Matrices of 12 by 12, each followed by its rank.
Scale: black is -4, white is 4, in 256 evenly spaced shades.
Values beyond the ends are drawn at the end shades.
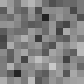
full rank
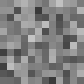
full rank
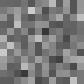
full rank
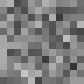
full rank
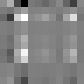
one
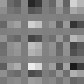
one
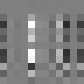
one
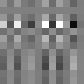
one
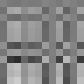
one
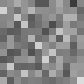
full rank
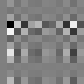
one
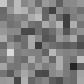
full rank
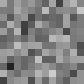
full rank
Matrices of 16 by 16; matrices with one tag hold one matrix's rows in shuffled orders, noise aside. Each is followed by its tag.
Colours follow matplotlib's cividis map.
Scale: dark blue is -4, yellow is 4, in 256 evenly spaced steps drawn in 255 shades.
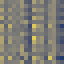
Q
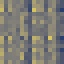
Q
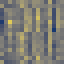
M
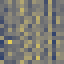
M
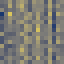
M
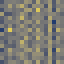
M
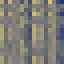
Q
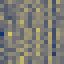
M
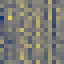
M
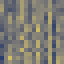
M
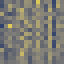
M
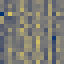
M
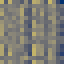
Q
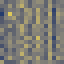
M
